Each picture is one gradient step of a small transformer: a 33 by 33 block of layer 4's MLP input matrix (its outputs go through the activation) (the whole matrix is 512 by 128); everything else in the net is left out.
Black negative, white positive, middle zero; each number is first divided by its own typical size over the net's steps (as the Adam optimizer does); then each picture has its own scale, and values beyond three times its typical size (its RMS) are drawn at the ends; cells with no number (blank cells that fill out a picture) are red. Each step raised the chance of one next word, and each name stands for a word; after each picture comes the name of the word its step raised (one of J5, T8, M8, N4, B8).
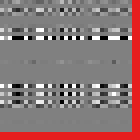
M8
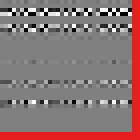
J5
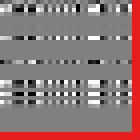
M8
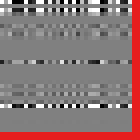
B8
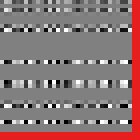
B8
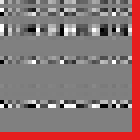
B8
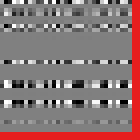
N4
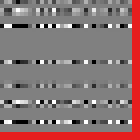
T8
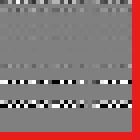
B8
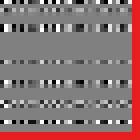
T8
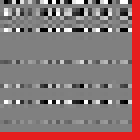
N4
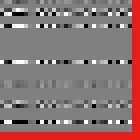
J5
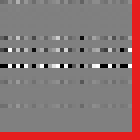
T8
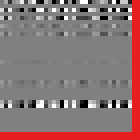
M8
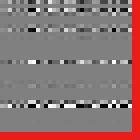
B8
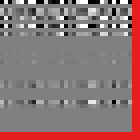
N4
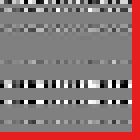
N4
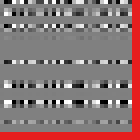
N4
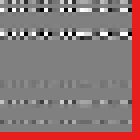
J5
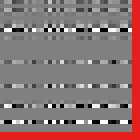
B8
